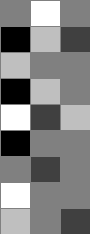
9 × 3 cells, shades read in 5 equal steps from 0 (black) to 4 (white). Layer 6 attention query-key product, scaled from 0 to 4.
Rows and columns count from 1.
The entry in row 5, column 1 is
4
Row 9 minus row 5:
-1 1 -2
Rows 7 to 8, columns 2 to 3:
1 2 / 2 2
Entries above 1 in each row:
3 1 3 2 2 2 2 3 2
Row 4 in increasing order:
0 2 3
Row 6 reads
0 2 2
